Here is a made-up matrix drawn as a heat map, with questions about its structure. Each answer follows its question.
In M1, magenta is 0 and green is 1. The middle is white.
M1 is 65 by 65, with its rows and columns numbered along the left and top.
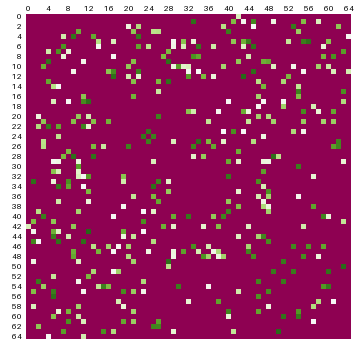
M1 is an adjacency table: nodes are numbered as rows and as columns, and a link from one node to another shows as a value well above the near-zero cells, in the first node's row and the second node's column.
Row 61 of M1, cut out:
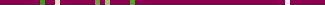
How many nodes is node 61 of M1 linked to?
6
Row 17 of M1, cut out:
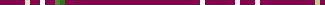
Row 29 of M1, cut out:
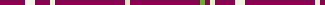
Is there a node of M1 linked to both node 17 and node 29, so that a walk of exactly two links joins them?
yes
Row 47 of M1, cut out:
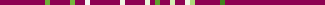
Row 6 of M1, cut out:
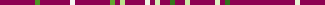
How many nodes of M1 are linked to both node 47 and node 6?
6
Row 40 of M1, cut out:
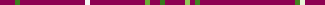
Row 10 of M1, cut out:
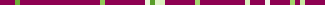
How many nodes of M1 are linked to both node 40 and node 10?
5
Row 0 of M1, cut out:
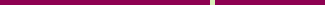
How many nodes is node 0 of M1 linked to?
1
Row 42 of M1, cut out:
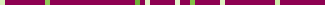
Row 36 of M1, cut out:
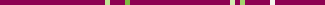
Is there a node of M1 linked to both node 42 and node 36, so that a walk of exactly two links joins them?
no
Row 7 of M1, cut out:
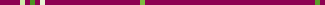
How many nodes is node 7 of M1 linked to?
5
